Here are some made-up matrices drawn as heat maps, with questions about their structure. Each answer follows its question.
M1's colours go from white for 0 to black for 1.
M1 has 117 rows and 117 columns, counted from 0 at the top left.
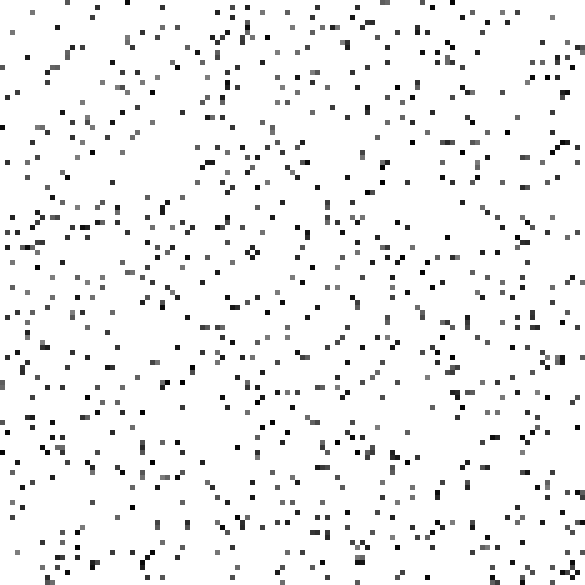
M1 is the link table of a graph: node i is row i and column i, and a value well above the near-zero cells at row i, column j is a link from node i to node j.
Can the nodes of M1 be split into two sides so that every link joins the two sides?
yes
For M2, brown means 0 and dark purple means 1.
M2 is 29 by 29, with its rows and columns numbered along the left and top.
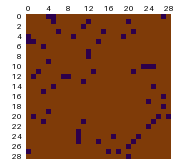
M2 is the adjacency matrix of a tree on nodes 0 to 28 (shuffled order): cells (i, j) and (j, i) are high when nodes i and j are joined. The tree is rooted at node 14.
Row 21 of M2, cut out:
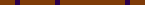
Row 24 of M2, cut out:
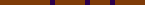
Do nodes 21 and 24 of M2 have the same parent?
no
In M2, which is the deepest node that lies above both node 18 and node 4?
0
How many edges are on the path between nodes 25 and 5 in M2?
2
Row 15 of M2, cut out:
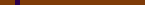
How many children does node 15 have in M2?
0
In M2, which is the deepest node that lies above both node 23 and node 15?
25
